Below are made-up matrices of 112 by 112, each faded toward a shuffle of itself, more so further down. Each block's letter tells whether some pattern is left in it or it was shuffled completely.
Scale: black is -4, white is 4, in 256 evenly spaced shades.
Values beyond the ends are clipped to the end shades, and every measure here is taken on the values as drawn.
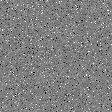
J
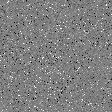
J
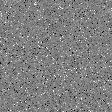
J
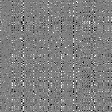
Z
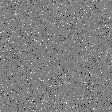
J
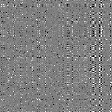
Z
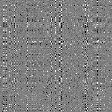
Z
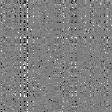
Z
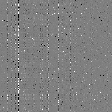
Z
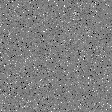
J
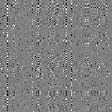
Z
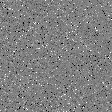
J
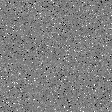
J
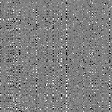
Z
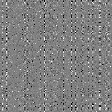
Z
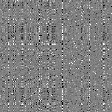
Z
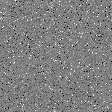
J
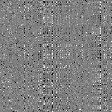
Z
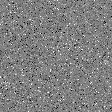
J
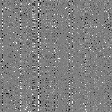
Z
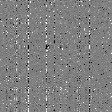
Z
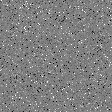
J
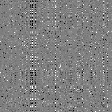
Z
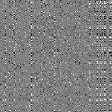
Z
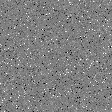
J
